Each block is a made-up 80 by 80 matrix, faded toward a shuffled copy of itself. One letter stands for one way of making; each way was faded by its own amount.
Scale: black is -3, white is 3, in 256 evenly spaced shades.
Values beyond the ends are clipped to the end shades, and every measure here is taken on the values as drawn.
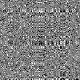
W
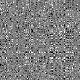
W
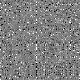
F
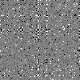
F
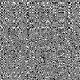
W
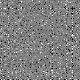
F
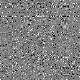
F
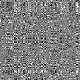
W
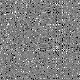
F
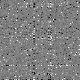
F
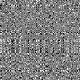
W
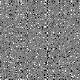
F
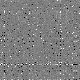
F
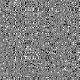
W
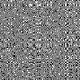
W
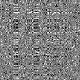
W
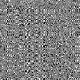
W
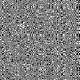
W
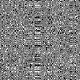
W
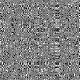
W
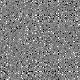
F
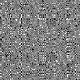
W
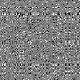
W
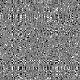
W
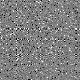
F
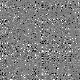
F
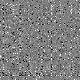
F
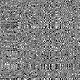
W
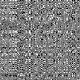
W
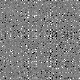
F
